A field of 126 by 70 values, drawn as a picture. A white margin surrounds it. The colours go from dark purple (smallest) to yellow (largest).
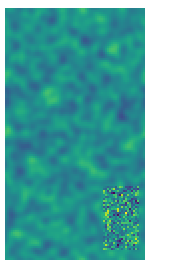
No overall slope runs across the table. An odd patch, rougher than its surroundings, sits in the bottom right. The field is mottled with small blotches. The halves do not mirror each other. On average the colour sits 50% of the way up the scale. The bottom right is the roughest part. There are no regular stripes.
